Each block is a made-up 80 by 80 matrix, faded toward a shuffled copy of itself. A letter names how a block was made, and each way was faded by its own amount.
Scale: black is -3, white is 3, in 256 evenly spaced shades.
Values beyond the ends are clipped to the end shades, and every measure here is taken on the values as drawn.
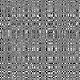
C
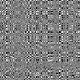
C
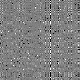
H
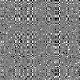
H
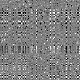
H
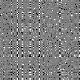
H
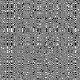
H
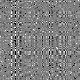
H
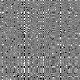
H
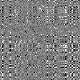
H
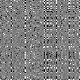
H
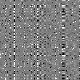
H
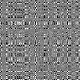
C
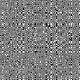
H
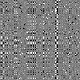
H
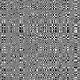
C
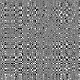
C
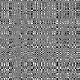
C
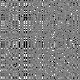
H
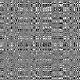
C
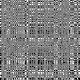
C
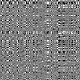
C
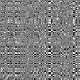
H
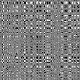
C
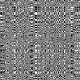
H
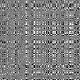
C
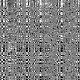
H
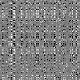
H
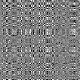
C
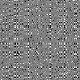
H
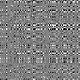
C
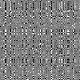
H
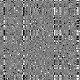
H
